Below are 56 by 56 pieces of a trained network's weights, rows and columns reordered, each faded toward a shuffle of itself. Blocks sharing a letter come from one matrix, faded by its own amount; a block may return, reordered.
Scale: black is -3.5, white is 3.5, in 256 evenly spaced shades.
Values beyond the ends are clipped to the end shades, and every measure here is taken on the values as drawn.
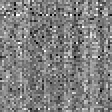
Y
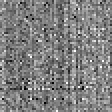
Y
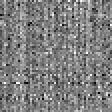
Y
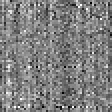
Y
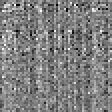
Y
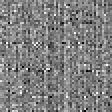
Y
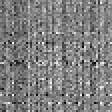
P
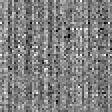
P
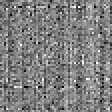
Y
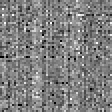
Y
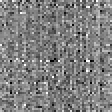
Y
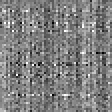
P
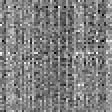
P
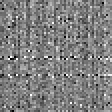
Y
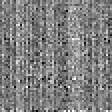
P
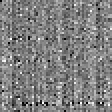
Y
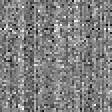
Y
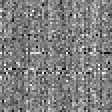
Y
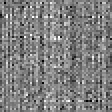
P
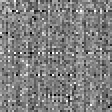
Y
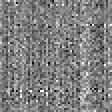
Y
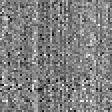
Y
